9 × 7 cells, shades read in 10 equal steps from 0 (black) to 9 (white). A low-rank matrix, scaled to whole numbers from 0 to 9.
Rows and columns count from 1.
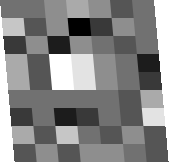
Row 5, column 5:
5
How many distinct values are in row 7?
5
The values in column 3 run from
1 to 9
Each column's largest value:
7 5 9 8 5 5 8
